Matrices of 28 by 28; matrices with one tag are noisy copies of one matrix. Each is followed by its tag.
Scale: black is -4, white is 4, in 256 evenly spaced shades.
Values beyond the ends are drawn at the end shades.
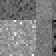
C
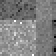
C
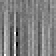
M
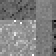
C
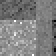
C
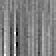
M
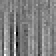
M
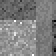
C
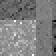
C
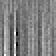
M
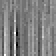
M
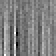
M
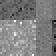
C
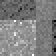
C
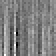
M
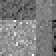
C
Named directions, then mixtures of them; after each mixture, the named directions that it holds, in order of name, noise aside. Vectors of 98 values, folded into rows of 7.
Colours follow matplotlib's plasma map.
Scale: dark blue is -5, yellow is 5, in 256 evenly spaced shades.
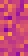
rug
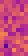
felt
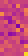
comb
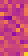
comb, rug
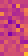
comb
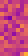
comb, rug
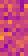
felt, rug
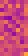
comb, rug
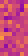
felt, rug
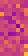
comb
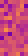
rug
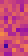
felt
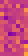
comb, felt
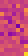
comb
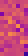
comb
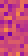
rug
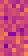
comb, felt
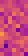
comb, felt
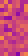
comb, rug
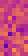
felt, rug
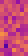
felt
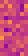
felt, rug
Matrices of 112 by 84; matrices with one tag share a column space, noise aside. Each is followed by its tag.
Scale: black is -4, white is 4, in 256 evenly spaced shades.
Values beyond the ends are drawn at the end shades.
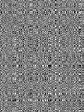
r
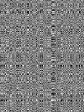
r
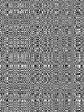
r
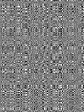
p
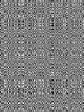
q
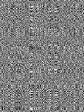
p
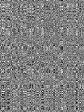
p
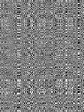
q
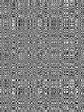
q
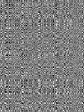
q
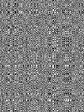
r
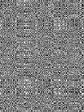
q
